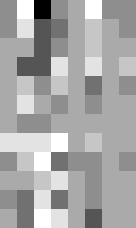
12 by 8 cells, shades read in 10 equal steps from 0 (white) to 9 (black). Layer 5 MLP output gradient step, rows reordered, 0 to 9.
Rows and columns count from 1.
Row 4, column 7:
3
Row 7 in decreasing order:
4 4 3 3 3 3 3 3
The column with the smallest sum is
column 2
